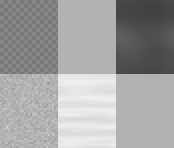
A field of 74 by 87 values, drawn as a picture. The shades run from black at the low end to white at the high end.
It is made of 2 by 3 panels. Panel 1,1: middling, checkered, faint in contrast. Panel 1,2: high, flat. Panel 1,3: low, smooth, faint in contrast. Panel 2,1: high, fine-grained, faint in contrast. Panel 2,2: very high, streaked across, faint in contrast. Panel 2,3: high, flat.
